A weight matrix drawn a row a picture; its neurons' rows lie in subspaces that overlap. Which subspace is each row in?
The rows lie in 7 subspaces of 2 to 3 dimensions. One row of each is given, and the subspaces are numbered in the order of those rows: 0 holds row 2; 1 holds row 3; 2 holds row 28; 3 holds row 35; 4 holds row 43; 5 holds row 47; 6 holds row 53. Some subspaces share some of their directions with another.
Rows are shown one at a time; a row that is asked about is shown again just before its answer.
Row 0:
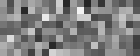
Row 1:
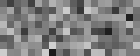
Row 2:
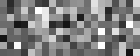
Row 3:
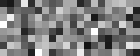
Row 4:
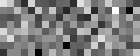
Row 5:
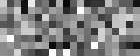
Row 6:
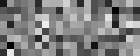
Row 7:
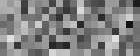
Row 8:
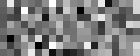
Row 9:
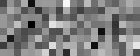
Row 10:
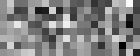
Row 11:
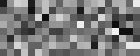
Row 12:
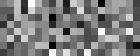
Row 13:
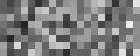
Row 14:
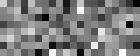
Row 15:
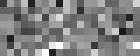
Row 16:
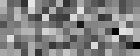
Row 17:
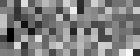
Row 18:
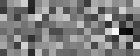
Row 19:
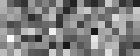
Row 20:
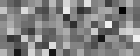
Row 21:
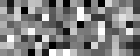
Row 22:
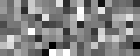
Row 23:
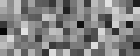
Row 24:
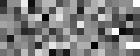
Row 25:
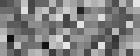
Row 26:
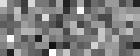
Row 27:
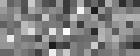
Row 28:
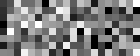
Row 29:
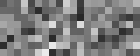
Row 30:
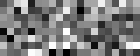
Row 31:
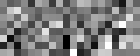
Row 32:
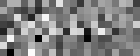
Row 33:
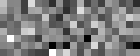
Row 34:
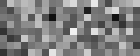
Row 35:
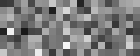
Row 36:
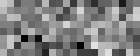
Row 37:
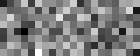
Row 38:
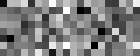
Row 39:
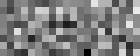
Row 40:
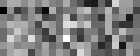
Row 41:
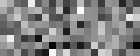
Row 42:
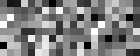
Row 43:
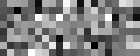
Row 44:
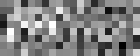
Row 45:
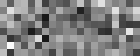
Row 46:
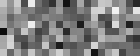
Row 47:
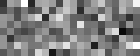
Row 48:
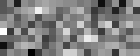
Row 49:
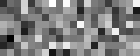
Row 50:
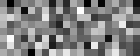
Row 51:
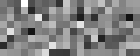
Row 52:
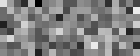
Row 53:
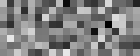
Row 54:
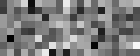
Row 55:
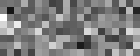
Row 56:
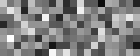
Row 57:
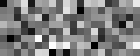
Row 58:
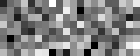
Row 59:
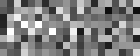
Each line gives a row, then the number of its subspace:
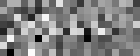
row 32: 4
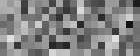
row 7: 0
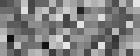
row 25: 0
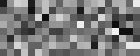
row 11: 5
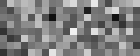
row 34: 6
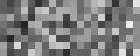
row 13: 0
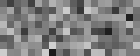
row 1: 6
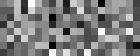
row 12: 6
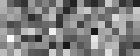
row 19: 6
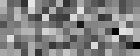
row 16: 5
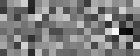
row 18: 5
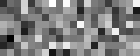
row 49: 4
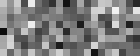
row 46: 4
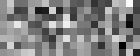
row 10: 0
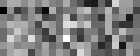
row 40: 0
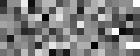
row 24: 5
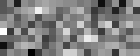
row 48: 4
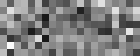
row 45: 4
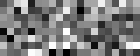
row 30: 4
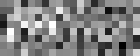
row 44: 2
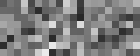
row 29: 1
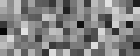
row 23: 4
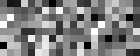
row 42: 1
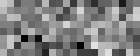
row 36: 6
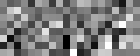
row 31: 0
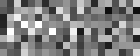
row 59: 2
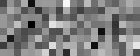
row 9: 0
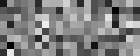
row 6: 4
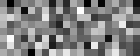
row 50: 1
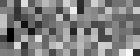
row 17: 2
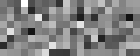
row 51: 1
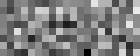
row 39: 0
